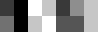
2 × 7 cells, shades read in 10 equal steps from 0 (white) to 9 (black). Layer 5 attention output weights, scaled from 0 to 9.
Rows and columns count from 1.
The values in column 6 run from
4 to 6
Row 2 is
5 9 2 0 6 6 2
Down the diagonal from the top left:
7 9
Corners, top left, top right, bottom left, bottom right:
7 2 5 2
